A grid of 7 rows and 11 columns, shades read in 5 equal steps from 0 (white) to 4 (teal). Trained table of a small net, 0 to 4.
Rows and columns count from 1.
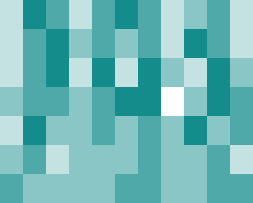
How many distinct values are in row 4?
4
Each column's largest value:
3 4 4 2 4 4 4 2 4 4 3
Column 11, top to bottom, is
1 1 2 3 3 1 3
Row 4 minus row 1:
1 -1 0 1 0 0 1 -1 0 1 2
